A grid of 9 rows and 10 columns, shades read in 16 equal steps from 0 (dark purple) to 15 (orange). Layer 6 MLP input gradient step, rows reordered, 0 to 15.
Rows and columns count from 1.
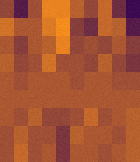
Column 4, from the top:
14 13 10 12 9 9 7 8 9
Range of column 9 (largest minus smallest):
6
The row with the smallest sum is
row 1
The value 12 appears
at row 2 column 1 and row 4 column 4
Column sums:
81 70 78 91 86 75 73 82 73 60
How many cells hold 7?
9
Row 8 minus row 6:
-1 1 -1 -1 -4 1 0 0 -1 1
